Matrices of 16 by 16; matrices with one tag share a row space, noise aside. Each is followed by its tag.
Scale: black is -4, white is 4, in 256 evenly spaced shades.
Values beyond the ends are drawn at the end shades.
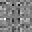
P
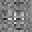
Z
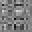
Z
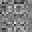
Z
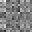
P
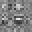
Z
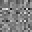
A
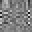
A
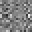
A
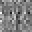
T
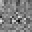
T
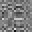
Z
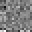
P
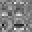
Z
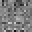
Z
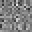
T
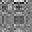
Z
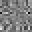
A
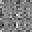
T
